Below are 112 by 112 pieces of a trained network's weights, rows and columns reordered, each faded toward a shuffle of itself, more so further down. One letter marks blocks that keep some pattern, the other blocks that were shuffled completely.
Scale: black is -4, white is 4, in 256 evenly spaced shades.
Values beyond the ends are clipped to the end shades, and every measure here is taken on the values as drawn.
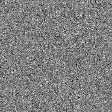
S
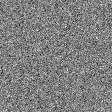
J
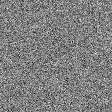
J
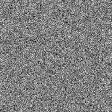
S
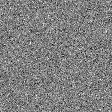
J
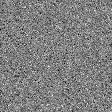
J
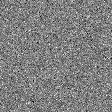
J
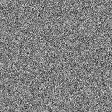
S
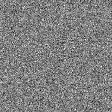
S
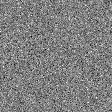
J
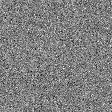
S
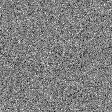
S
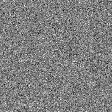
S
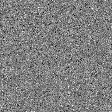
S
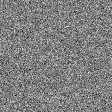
J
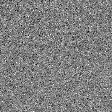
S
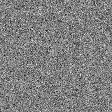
J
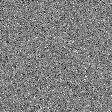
J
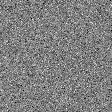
J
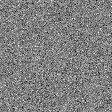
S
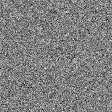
S
